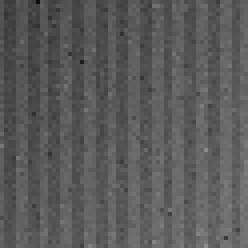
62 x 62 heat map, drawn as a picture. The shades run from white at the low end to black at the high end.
There is an overall slope up to the top left. The histogram is bell-shaped. Upright stripes repeat 11 times across the table.
